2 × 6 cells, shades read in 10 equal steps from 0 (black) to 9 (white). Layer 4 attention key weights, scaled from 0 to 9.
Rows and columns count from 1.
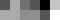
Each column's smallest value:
3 6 4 3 0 7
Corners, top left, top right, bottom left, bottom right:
3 7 6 9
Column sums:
9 12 9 8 3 16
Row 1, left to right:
3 6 4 3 0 7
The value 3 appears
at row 1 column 1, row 1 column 4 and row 2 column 5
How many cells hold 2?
0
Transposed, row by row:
3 6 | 6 6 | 4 5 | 3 5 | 0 3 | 7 9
